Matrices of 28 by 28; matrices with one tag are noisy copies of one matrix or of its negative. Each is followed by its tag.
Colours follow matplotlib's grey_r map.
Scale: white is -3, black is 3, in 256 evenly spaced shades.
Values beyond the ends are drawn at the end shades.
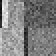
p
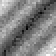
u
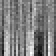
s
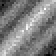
u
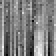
s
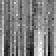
s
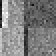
p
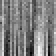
s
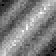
u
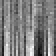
s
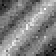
u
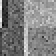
p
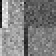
p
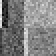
p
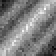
u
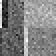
p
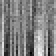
s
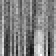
s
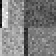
p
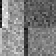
p
